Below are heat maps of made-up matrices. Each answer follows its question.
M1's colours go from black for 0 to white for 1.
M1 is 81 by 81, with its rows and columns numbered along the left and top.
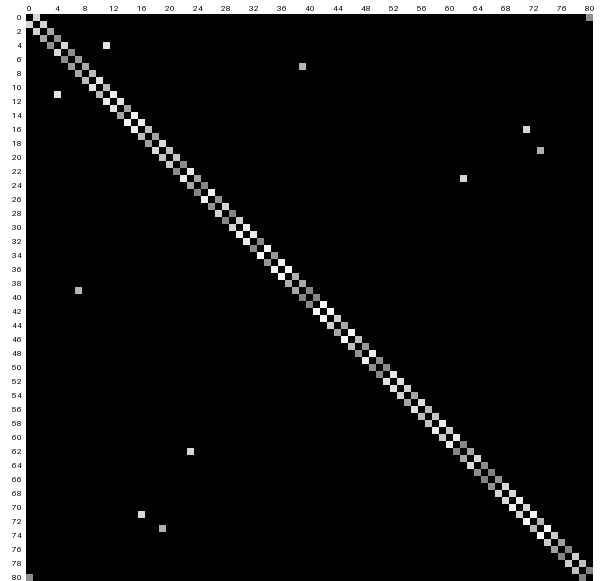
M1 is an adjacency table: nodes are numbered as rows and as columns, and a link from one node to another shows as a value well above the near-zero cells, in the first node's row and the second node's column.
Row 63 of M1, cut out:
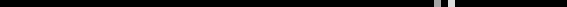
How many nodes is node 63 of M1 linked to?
2
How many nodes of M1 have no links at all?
0
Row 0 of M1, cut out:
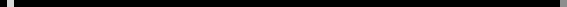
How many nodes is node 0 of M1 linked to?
2
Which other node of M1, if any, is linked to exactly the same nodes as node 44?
none
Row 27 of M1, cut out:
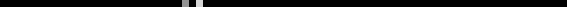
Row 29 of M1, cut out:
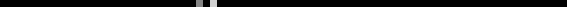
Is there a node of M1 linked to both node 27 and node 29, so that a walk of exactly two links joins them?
yes
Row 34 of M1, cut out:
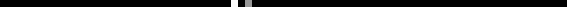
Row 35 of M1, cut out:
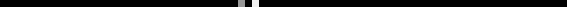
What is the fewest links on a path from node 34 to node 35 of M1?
1
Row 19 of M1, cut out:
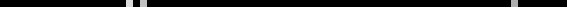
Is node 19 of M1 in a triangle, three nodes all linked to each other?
no
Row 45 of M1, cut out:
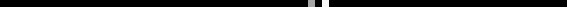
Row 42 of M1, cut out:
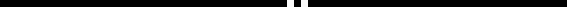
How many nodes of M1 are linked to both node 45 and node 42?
0
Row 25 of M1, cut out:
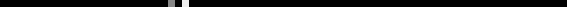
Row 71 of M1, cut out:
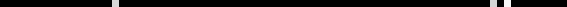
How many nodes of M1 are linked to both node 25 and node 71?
0
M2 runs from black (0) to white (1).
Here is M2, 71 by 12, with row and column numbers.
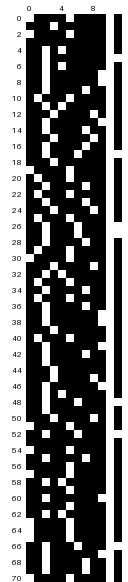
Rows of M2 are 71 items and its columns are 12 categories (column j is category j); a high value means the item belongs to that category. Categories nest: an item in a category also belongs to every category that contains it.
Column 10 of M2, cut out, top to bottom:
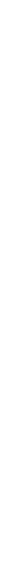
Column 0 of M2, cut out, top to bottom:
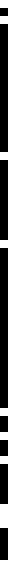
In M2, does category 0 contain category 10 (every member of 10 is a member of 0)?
no
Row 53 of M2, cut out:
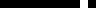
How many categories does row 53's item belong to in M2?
1
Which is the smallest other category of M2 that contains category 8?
3
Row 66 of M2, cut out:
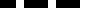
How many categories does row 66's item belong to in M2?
4
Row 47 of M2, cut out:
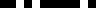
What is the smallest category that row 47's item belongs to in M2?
4
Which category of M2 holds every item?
10
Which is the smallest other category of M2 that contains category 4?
2
